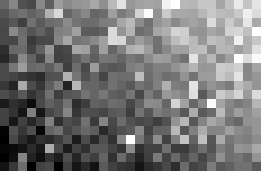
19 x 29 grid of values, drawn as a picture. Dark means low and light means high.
Grain: fine. Ninth with the lowest average: bottom left. Slope: up to the top right. Histogram: bell-shaped. Ninth with the highest average: top right.
